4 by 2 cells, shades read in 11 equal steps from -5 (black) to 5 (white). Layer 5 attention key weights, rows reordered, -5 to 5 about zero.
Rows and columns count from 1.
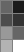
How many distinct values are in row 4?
2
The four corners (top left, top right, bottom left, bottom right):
-1 -4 2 5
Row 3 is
1 -1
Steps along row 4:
up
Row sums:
-5 -5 0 7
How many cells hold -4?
1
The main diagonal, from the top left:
-1 -3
